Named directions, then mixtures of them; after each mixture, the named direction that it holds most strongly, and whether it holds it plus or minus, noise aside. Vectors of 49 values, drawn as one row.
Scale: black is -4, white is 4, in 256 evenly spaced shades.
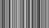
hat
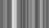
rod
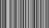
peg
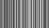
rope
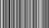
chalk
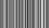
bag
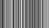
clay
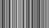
hat, plus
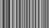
chalk, plus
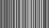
rope, plus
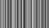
bag, minus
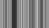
rod, minus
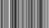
chalk, minus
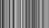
clay, plus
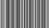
peg, minus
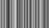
peg, minus
